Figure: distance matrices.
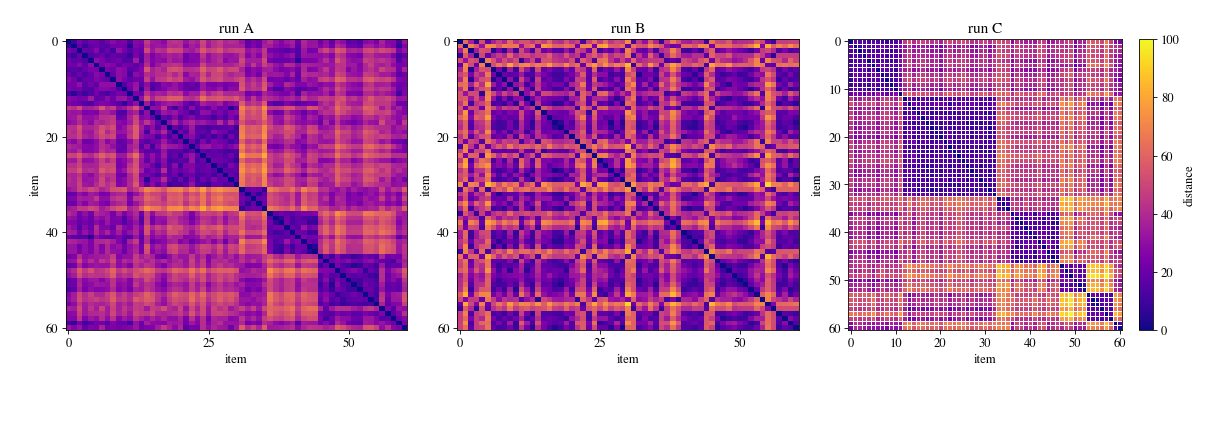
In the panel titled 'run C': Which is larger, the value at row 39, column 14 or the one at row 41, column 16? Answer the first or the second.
the second
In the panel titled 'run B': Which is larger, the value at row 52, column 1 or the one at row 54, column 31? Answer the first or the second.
the first
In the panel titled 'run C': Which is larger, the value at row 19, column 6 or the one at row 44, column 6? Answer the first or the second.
the first
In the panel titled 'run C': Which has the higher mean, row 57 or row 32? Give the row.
57
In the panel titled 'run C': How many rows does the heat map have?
61
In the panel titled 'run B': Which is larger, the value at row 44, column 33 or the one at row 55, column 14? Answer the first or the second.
the second
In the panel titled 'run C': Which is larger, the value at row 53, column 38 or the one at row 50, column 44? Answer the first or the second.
the first
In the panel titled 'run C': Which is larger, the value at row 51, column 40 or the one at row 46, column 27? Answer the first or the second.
the first
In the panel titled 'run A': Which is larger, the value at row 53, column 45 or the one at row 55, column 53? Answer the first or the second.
the first
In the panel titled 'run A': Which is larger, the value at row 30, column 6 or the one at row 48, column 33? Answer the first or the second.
the first
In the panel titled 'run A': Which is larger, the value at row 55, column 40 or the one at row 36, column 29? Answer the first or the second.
the first
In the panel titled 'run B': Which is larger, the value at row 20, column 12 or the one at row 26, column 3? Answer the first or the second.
the second
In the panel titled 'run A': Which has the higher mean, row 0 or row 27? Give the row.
27
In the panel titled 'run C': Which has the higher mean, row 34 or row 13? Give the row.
34
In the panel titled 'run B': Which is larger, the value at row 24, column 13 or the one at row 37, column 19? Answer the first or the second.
the first
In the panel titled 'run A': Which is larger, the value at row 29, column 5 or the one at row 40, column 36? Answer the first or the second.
the first
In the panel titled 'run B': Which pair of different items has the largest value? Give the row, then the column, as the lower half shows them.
55, 30
